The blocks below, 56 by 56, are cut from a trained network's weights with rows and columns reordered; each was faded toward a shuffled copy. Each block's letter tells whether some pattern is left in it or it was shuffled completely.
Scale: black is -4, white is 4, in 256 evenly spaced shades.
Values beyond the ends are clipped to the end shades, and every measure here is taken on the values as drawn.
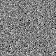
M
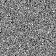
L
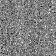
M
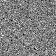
L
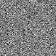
M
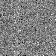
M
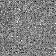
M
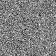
L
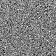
L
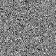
M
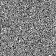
L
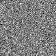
M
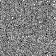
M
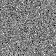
L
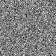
L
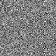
M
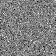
L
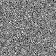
L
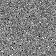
L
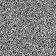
L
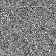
L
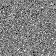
L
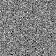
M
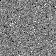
L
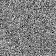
M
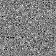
M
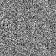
M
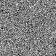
L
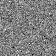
L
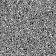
L
